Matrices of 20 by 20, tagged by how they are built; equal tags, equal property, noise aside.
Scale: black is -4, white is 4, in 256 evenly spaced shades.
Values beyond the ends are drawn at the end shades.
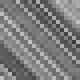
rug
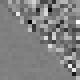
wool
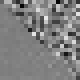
wool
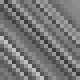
rug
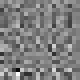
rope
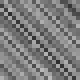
rug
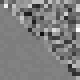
wool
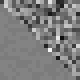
wool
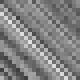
rug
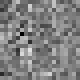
rope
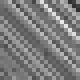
rug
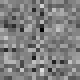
rope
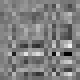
rope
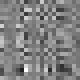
rope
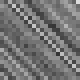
rug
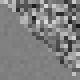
wool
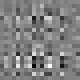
rope
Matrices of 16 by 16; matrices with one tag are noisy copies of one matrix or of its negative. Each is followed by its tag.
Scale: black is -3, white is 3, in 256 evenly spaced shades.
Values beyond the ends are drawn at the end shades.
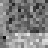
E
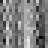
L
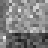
E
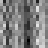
L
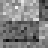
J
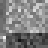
E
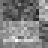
J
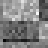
J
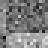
E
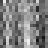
L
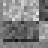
J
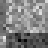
E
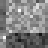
E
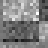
J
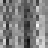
L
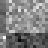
E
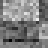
J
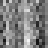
L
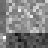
E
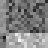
E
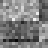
J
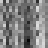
L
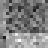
E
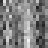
L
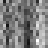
L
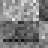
J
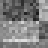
J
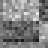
J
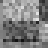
J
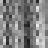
L
